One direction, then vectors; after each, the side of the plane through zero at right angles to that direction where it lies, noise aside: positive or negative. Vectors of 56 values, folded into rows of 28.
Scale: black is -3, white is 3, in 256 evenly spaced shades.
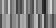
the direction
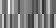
positive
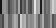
positive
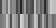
positive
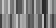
positive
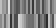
positive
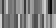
negative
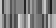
negative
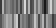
positive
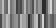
positive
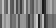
positive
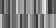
negative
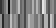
negative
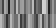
negative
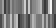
positive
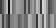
negative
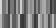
negative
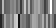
positive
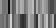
negative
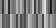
negative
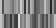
negative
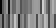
negative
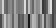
positive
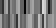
negative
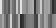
negative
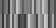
negative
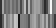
positive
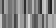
negative
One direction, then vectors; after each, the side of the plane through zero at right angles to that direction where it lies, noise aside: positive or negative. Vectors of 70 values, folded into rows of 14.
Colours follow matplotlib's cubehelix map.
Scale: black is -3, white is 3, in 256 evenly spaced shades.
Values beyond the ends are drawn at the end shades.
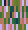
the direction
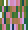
negative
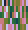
positive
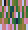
positive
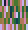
positive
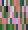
negative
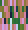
positive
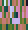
negative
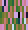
positive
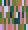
positive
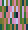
negative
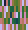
positive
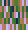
positive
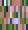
negative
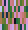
positive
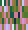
positive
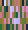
negative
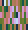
negative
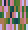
positive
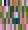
positive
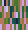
positive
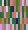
positive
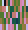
positive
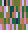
positive
